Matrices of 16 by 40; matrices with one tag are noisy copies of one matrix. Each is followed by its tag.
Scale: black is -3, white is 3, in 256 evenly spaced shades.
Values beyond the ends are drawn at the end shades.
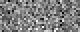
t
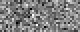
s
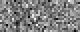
s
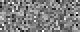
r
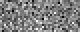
t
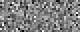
r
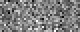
t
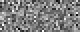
r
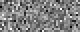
r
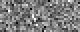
s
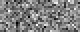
s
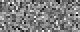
r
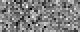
s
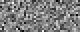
r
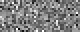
r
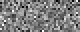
r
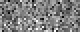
t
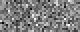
s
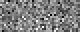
t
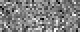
t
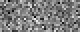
t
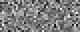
r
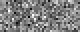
s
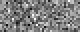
s
